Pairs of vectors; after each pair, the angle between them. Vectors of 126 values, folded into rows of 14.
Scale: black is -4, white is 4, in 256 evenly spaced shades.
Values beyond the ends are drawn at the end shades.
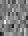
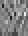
orthogonal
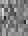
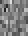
orthogonal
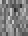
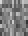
partly aligned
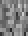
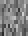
partly aligned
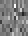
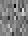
nearly opposite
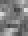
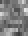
nearly parallel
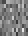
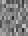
nearly opposite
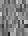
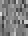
nearly parallel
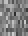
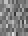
nearly parallel
